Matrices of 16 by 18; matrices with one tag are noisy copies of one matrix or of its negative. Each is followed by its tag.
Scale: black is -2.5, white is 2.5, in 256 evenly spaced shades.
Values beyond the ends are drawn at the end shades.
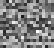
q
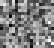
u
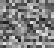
q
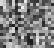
u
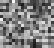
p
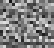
q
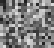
u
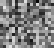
u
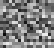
q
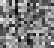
u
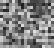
p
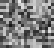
p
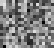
u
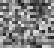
p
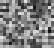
p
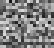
q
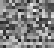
q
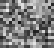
p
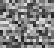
q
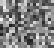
u
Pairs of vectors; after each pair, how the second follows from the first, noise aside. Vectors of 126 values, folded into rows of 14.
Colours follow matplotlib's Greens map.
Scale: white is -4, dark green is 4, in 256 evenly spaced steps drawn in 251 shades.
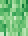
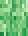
negated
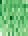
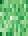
sign-scrambled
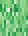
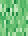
negated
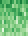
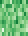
sign-scrambled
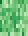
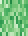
sign-scrambled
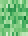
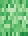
negated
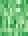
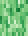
sign-scrambled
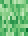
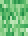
negated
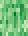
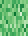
sign-scrambled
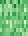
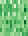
negated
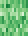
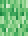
negated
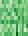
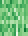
negated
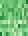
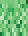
sign-scrambled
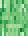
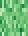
sign-scrambled
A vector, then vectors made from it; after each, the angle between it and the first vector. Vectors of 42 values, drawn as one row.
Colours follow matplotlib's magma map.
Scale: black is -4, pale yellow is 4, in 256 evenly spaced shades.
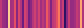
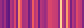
orthogonal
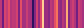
orthogonal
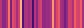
partly aligned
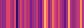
partly aligned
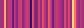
orthogonal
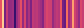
orthogonal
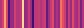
partly opposed
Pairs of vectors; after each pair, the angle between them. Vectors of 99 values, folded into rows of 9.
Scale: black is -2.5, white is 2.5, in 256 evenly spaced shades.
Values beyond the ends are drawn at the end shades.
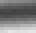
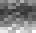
nearly parallel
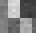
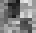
nearly opposite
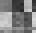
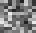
partly aligned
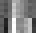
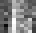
nearly parallel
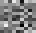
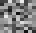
partly opposed
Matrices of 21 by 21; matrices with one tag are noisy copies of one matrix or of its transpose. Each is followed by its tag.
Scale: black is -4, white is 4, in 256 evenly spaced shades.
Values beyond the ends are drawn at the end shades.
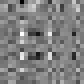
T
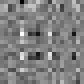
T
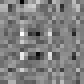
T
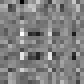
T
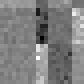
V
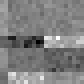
V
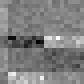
V
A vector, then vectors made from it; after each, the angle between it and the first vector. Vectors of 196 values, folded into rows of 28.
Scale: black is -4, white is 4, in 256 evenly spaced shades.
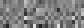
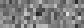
partly opposed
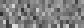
partly aligned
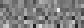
nearly opposite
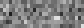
orthogonal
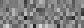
nearly opposite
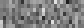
orthogonal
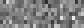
partly aligned
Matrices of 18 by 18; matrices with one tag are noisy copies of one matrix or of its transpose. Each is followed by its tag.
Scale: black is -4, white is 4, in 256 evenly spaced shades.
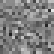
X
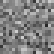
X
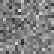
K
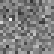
K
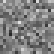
X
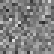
K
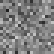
K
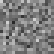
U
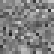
X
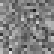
X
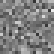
X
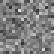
K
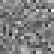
X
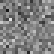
K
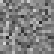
U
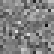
X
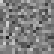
U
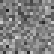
K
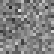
K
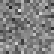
K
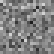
U
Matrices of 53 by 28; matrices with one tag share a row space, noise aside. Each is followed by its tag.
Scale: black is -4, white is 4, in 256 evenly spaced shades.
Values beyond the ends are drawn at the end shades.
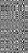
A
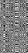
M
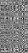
A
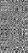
A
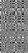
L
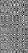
A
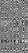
A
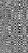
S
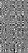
L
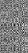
A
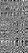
A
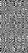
L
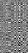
S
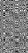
M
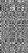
L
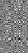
S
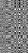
S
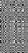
L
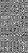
A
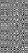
A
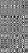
A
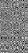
A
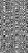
M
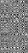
A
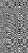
S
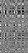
L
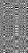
M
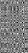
A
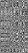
A
